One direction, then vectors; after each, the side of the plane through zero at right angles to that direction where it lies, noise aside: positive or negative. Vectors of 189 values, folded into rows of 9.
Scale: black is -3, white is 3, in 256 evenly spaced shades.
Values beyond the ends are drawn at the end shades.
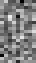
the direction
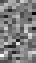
negative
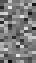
negative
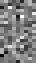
positive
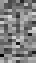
positive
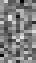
positive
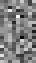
negative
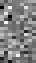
negative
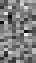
negative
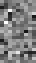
negative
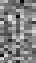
positive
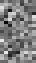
positive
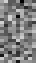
positive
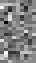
positive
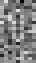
positive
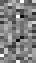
negative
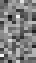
negative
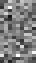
negative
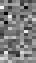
positive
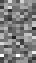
negative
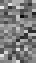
negative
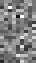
positive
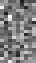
positive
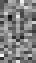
negative
